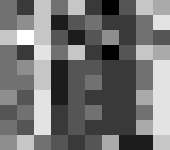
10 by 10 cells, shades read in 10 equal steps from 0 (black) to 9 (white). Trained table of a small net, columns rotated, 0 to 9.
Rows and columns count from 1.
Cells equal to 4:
19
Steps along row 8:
up up down up up down same up up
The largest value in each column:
7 9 8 4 7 4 6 3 7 8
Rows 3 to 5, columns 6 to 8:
3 5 2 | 2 0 3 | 3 2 2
